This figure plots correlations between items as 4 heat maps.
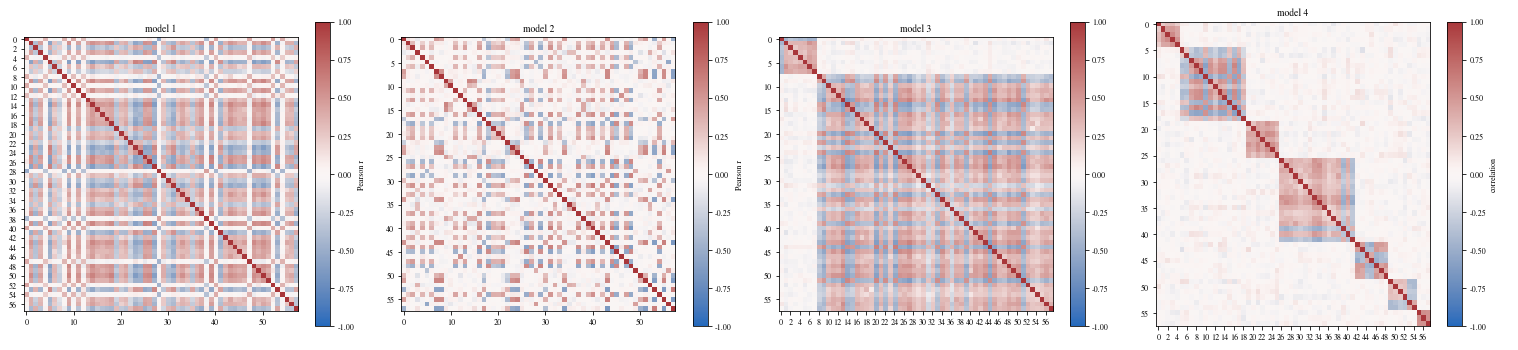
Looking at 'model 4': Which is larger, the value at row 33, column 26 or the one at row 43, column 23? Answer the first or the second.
the first
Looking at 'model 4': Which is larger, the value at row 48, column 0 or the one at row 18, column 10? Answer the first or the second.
the first
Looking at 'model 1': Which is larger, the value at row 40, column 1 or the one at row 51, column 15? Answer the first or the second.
the second
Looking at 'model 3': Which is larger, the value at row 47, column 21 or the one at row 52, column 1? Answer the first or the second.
the first
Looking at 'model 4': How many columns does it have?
58
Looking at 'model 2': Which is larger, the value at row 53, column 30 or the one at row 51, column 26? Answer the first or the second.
the second
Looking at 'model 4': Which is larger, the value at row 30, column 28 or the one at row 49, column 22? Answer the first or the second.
the first
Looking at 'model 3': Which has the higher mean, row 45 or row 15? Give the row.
45
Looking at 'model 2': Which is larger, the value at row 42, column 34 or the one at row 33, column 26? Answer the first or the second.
the first
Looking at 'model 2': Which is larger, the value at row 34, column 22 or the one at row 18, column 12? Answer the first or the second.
the second
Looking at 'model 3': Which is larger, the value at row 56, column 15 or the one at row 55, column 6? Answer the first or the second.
the second
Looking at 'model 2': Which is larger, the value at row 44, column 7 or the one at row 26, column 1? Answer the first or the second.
the first
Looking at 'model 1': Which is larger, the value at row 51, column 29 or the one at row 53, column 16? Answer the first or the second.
the first
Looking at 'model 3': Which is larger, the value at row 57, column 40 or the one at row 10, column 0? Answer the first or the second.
the first
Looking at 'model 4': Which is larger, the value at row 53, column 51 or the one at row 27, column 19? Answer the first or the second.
the second
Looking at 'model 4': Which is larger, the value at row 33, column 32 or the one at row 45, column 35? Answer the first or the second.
the first
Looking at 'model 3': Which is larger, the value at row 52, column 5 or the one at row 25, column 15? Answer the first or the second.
the first
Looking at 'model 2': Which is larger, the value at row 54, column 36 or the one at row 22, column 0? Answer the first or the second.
the first
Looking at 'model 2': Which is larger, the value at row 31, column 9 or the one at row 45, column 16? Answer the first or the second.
the first
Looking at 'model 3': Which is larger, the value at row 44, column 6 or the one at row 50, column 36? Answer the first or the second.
the first
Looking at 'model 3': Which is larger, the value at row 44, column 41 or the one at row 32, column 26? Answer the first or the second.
the second
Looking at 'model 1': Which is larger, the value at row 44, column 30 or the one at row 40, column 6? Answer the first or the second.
the second
